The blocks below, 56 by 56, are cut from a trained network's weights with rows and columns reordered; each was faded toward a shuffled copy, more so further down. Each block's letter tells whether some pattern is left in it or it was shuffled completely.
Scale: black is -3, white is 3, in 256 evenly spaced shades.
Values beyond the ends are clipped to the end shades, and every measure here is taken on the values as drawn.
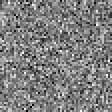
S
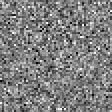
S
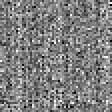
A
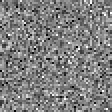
S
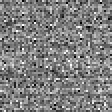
A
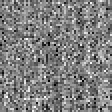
A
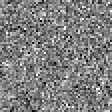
S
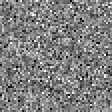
S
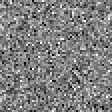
S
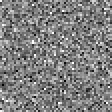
S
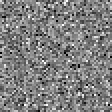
S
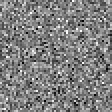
S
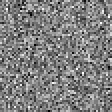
A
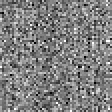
A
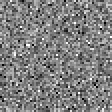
S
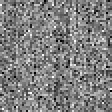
A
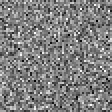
S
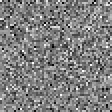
A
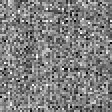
A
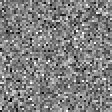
S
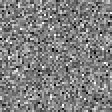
S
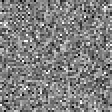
S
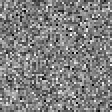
S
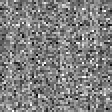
A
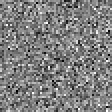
A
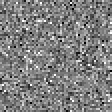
S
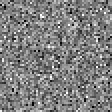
S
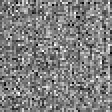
A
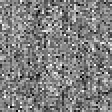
A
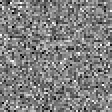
S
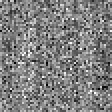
A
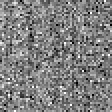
A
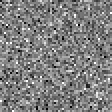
S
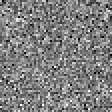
S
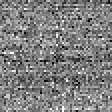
A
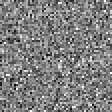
S
